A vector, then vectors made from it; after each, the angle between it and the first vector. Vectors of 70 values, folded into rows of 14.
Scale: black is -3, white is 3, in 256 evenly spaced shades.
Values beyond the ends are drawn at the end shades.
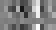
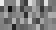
partly aligned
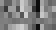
nearly opposite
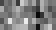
partly opposed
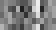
nearly parallel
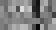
nearly opposite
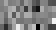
partly opposed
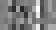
nearly parallel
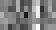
nearly parallel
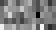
partly opposed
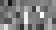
orthogonal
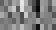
nearly opposite
